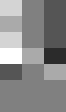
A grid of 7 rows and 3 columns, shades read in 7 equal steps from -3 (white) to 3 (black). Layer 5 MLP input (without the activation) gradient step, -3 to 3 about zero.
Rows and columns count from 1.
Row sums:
-1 0 -1 -2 0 0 0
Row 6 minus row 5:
-1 0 1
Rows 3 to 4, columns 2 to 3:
0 1 / -1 2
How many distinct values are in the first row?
3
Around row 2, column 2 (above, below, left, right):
0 0 -1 1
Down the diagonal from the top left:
-2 0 1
